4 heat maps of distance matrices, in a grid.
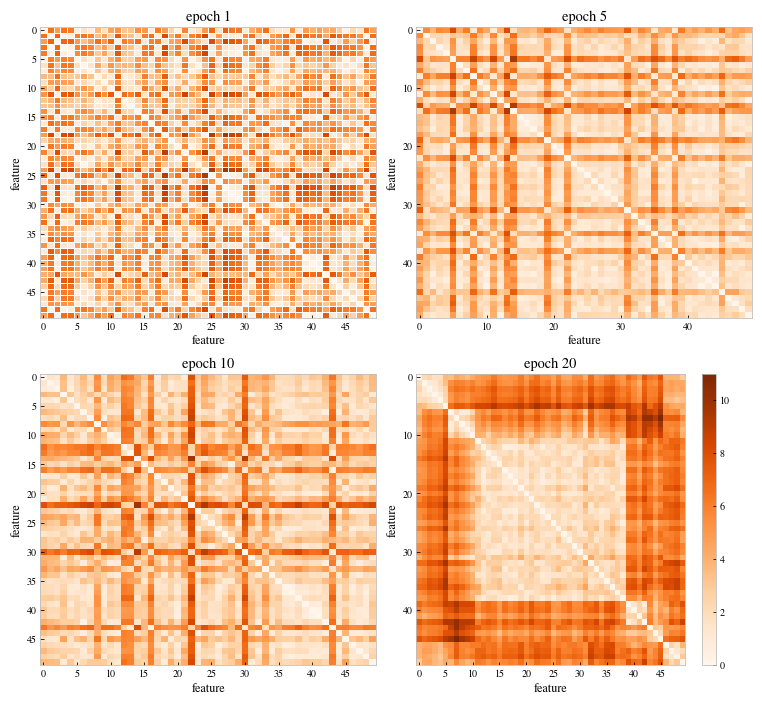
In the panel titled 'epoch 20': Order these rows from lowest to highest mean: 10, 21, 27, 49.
27, 21, 10, 49
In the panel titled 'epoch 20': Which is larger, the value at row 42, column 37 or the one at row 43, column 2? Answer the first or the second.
the first
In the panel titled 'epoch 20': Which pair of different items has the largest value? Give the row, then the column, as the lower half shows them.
45, 7
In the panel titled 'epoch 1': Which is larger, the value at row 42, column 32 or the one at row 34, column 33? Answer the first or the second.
the second
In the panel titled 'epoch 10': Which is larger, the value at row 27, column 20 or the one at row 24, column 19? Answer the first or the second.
the second
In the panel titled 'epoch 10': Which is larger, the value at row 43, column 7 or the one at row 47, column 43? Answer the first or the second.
the first
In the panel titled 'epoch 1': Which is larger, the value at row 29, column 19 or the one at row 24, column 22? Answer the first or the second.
the second
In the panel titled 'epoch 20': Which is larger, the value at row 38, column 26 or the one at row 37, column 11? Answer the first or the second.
the second
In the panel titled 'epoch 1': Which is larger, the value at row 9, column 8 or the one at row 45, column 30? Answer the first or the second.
the first
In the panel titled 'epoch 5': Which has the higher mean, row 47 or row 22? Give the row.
22
